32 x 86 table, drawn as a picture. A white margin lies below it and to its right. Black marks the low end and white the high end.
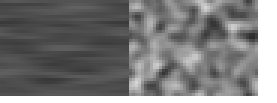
The table splits into one row of 2 panels. Panel 1,1: low, streaked across, faint in contrast. Panel 1,2: middling, blotchy, strong in contrast.
